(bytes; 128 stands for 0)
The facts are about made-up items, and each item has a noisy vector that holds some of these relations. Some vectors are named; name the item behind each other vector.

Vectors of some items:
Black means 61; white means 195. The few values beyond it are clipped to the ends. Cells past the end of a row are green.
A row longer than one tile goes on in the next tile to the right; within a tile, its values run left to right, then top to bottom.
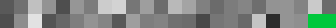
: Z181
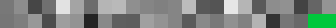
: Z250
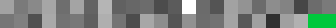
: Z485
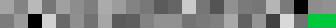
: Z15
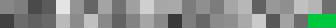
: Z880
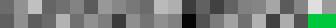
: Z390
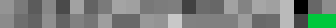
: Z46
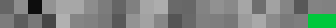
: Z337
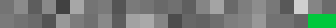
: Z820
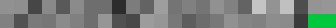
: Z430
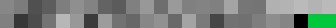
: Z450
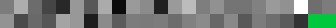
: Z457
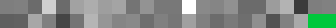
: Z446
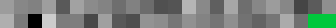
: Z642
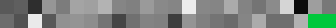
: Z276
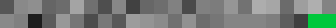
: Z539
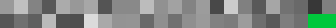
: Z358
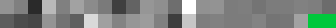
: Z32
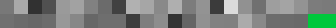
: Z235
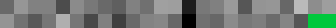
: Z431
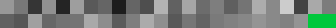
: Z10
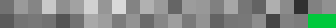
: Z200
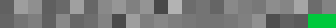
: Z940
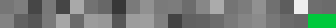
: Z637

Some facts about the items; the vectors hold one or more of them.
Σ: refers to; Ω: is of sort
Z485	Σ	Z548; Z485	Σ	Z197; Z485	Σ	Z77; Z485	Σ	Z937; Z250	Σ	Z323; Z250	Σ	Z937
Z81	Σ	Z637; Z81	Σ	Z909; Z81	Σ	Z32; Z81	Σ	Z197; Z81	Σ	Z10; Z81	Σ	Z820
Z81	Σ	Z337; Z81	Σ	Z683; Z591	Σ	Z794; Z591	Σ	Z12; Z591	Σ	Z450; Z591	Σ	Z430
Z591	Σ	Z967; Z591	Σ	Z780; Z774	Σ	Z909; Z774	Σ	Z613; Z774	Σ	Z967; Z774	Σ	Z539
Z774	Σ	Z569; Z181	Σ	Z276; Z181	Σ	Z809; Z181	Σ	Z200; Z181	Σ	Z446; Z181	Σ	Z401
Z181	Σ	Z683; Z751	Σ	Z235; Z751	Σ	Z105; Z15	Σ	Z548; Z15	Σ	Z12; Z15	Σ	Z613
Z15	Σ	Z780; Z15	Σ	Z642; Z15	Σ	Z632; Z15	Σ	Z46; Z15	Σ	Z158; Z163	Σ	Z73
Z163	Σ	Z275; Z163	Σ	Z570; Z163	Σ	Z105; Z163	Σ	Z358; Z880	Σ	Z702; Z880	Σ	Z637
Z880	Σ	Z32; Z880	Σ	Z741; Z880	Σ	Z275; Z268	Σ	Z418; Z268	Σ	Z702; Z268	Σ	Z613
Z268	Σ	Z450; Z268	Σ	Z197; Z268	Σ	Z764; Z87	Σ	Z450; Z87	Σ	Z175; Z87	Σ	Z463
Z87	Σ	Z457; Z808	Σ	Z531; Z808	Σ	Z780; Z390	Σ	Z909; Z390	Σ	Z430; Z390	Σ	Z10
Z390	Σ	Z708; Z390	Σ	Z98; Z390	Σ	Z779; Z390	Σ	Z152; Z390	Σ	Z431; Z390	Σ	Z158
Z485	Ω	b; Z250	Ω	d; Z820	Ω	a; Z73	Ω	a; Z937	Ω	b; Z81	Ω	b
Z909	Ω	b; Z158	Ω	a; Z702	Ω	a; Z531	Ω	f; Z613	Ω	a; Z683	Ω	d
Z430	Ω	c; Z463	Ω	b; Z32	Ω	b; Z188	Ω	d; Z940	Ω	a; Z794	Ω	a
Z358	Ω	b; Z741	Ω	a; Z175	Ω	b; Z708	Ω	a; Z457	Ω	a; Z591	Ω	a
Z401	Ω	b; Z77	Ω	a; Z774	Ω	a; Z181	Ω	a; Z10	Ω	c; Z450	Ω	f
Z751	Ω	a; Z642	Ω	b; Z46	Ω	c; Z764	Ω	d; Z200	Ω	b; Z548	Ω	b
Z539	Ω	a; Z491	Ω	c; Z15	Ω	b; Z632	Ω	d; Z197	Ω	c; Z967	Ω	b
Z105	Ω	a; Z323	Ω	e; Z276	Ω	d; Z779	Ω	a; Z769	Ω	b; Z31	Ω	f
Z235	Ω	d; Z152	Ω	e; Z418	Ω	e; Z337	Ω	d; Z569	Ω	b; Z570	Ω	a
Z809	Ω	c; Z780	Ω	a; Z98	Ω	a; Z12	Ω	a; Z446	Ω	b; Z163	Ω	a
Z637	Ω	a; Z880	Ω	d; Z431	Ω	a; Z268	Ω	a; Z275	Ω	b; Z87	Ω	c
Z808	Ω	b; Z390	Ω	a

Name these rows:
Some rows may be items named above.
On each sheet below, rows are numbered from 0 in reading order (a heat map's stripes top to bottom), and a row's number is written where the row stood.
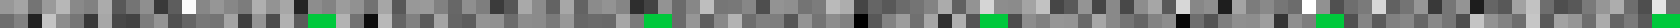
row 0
Z808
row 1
Z642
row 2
Z390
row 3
Z163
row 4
Z774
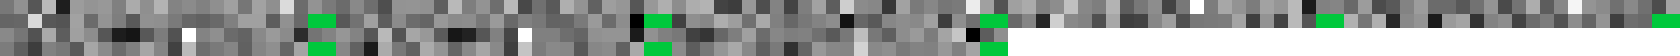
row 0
Z809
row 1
Z31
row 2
Z163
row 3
Z808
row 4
Z323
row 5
Z909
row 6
Z909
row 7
Z632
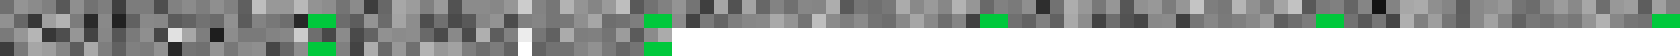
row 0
Z794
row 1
Z188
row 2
Z197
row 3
Z188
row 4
Z337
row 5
Z751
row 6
Z418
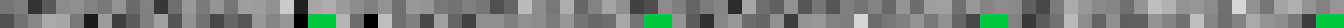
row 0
Z531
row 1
Z642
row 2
Z613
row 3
Z764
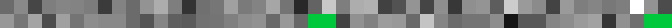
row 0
Z152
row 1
Z163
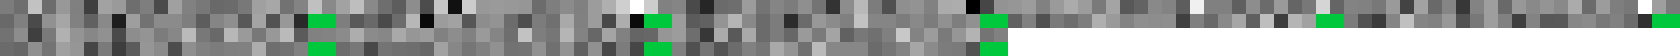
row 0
Z591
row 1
Z87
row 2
Z632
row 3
Z81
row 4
Z702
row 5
Z188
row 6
Z769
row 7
Z197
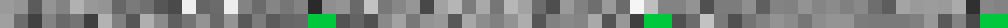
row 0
Z937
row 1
Z268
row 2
Z491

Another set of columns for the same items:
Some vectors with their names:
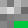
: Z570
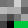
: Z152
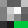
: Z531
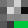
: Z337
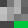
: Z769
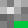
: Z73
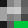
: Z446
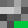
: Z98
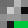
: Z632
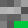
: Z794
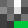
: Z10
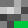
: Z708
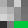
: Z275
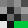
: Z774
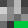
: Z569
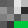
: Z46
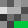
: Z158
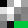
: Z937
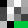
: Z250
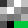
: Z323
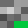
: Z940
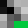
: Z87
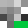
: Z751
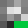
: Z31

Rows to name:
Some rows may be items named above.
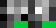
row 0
Z181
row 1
Z683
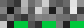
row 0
Z591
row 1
Z337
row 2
Z430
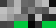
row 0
Z769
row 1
Z81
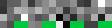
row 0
Z450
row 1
Z457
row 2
Z774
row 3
Z197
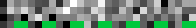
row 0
Z181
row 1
Z808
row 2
Z323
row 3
Z235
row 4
Z764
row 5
Z909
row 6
Z702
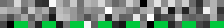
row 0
Z152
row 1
Z780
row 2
Z275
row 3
Z751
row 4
Z418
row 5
Z485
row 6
Z880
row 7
Z276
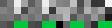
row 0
Z491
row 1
Z491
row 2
Z32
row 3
Z780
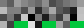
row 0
Z613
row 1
Z774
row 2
Z268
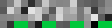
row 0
Z188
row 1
Z548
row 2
Z358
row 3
Z15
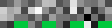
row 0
Z642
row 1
Z77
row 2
Z430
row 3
Z774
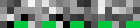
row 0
Z808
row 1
Z163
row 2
Z390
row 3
Z809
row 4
Z539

